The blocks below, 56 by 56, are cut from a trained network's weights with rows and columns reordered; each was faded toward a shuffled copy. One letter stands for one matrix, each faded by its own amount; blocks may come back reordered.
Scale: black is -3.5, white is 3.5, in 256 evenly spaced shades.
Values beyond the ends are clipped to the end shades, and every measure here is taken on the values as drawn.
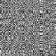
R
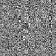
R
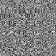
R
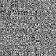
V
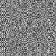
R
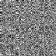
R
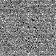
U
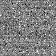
U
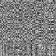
R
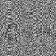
R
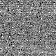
U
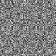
R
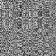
R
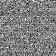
U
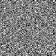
V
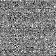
U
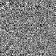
V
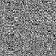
V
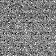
U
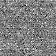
U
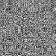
R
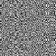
R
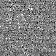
U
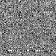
V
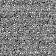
U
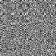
R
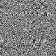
V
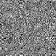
V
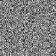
R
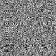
V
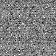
U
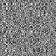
R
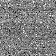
U
